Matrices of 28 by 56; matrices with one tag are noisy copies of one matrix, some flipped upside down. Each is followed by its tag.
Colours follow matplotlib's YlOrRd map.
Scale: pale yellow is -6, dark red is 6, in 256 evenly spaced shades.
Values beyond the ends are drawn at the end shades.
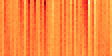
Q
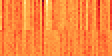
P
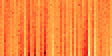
Q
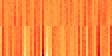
P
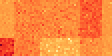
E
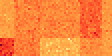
E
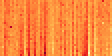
Q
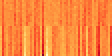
P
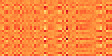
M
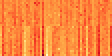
P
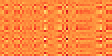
M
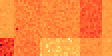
E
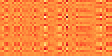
M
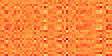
M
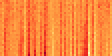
Q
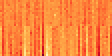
P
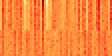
P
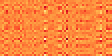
M
